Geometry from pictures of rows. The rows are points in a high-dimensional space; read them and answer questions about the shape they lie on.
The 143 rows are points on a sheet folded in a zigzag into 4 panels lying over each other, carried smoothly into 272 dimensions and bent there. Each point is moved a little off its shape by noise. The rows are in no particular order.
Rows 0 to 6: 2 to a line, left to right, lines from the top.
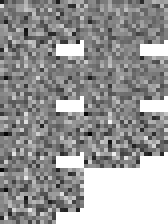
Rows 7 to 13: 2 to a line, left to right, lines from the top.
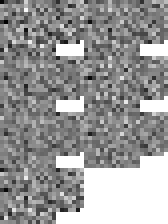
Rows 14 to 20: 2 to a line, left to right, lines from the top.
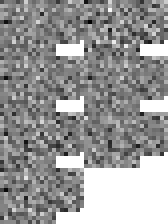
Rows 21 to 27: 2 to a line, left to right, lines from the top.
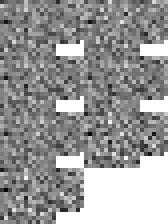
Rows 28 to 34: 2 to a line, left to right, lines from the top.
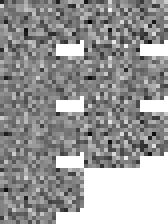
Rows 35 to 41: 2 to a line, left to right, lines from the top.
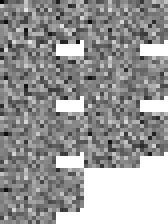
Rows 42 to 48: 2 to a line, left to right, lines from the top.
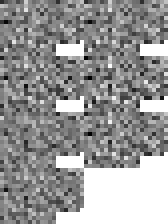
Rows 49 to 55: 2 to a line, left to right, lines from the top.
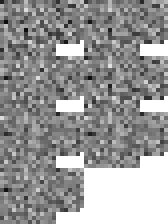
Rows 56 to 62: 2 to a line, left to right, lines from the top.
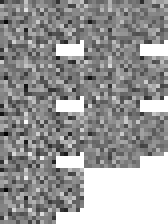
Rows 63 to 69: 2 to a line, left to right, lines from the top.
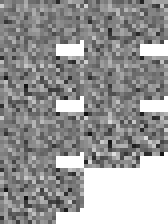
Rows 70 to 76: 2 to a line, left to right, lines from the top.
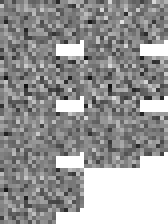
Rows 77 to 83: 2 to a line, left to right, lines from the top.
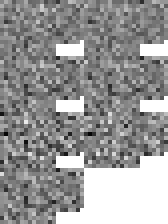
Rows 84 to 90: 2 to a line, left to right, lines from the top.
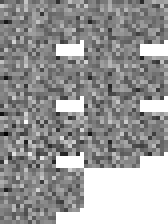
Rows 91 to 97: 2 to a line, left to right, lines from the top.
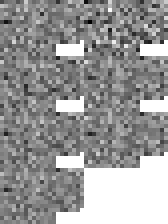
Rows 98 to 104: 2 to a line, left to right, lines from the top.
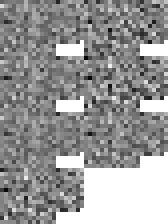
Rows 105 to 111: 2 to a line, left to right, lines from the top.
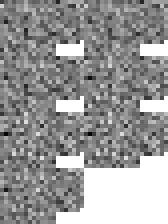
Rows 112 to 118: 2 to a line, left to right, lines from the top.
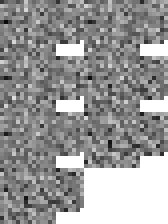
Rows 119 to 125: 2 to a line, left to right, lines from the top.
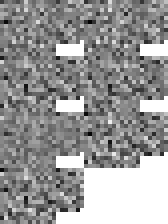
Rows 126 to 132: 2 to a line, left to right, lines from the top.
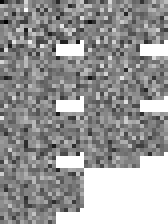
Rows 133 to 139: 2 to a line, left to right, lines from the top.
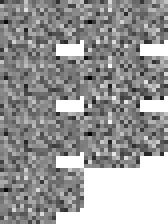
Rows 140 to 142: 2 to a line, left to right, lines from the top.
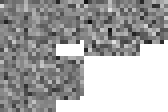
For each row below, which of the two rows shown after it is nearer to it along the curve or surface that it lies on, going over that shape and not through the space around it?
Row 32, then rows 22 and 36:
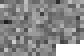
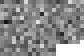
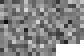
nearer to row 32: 22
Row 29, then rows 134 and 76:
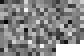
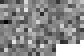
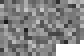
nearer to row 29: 76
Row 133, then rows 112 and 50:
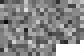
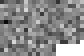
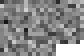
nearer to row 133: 50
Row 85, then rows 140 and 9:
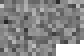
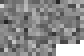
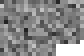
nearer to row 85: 140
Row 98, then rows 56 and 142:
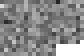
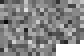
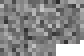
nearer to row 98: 142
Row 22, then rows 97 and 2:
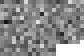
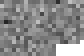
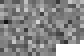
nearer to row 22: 97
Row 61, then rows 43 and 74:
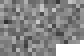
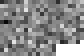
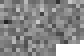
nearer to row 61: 74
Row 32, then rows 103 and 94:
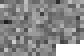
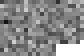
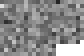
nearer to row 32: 94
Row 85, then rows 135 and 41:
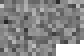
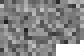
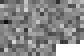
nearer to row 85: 41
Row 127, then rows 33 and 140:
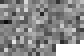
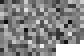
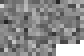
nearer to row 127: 140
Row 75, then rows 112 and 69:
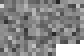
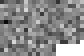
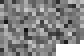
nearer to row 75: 112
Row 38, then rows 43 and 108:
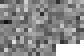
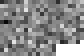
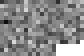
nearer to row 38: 43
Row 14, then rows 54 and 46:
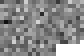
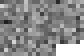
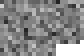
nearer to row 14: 54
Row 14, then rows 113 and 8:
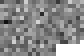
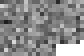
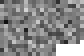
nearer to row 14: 113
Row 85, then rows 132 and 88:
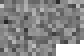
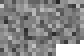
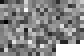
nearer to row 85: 132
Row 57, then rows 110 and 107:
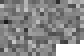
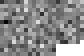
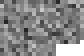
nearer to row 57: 110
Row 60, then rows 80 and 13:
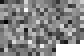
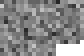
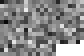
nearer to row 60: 13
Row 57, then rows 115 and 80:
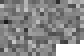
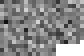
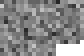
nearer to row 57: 80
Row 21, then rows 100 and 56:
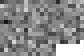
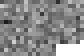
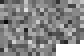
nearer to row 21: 100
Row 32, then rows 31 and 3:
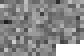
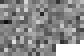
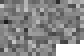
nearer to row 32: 31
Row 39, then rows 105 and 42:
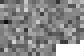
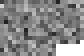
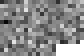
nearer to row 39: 42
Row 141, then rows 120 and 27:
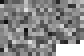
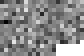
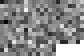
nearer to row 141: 27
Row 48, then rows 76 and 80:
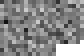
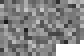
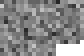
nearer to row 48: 76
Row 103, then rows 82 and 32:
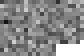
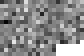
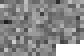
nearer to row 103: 82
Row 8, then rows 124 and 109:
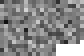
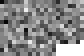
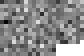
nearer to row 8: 124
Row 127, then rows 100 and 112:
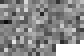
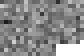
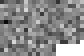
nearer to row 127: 100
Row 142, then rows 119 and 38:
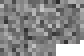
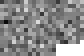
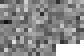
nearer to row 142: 119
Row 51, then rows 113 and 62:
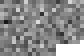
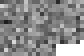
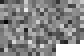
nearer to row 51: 113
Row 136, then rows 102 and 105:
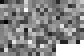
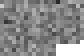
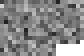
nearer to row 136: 105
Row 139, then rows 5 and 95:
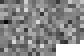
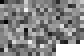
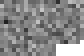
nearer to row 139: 95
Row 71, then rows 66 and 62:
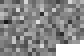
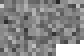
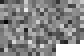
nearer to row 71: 66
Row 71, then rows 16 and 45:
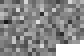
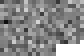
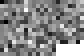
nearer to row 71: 16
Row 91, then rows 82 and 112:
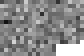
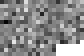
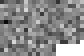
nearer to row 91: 82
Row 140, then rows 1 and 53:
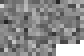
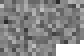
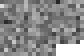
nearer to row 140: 1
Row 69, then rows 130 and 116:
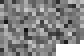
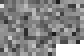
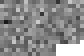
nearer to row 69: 130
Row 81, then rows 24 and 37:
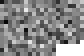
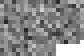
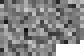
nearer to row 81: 37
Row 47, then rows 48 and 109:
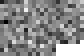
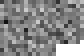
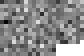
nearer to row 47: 48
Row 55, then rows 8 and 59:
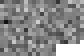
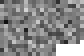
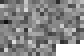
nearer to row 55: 59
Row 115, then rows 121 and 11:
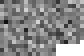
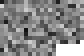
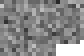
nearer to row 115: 11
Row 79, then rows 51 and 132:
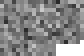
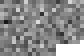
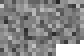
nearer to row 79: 132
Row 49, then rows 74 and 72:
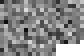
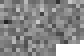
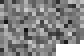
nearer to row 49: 72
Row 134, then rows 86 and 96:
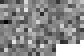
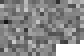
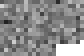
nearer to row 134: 86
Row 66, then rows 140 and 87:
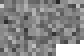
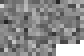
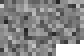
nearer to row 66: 140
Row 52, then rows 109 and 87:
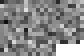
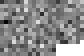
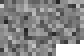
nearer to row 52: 87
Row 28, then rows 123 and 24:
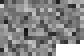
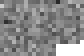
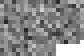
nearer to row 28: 24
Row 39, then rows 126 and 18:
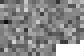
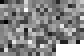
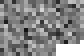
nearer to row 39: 126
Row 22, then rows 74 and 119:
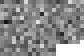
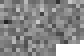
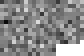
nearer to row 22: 74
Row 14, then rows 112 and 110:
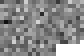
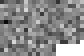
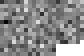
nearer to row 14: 110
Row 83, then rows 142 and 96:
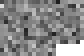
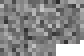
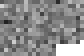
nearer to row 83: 142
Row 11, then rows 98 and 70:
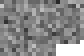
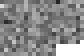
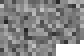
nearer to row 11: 70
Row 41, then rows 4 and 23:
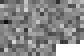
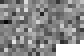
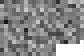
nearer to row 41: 4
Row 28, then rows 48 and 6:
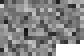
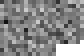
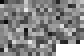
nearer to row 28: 6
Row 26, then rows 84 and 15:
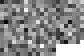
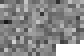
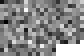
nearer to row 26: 15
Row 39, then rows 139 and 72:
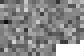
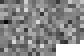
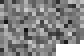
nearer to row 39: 139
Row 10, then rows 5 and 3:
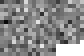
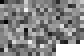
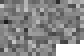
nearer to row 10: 3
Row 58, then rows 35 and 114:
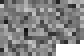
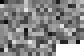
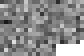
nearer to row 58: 35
